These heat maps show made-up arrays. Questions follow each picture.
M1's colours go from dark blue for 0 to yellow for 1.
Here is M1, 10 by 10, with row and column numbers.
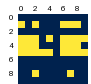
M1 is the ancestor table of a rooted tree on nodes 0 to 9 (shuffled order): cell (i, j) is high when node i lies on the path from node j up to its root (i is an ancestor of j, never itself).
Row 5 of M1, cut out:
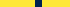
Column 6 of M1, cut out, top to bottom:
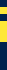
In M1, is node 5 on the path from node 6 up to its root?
yes
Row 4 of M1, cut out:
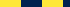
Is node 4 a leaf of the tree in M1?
no
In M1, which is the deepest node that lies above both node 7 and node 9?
3
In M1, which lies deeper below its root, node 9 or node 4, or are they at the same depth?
the same depth
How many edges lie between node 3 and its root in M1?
1
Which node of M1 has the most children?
1
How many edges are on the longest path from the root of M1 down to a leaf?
5
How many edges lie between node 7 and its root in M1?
5
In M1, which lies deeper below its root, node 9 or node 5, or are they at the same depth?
node 9
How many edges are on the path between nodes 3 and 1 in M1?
2
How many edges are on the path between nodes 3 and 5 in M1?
1
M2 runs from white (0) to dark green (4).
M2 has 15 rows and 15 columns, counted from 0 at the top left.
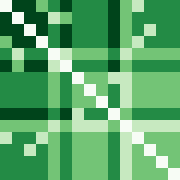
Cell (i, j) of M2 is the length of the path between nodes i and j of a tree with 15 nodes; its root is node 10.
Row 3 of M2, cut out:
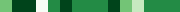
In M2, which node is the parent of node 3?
11
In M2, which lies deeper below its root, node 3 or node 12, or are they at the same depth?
node 3
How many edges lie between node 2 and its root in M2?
2
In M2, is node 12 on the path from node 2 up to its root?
yes
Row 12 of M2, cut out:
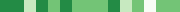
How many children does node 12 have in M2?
1
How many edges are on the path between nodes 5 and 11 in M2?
3
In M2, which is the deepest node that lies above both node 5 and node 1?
4
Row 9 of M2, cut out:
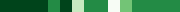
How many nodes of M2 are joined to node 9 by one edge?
1
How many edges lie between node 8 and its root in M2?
1
